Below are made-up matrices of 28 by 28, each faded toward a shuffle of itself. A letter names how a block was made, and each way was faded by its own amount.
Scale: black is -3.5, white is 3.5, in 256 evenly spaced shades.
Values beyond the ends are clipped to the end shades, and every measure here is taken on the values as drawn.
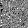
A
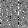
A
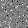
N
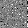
A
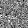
A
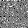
N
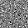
A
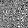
A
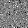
N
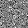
A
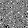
N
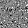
N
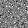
N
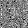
A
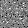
N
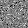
N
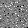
N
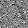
N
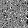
A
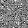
A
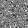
N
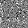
A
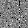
A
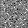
N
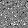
N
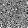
A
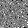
N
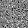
A
